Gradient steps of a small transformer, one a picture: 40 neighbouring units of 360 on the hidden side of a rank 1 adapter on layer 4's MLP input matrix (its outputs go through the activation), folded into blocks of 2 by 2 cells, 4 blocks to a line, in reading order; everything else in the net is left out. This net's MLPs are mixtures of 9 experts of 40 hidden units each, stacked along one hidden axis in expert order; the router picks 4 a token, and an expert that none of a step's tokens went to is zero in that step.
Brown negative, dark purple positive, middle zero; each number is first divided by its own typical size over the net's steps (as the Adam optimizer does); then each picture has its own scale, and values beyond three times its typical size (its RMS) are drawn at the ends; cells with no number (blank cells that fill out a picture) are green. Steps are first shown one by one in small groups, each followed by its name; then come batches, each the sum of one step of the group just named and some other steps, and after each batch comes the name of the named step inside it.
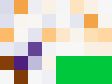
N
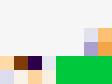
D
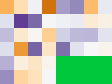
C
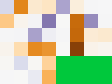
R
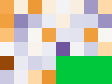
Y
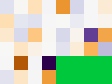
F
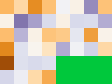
Y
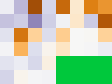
R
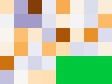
Y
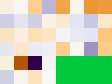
D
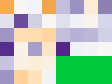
C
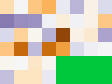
C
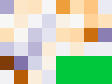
N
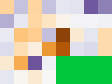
D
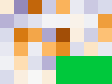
F
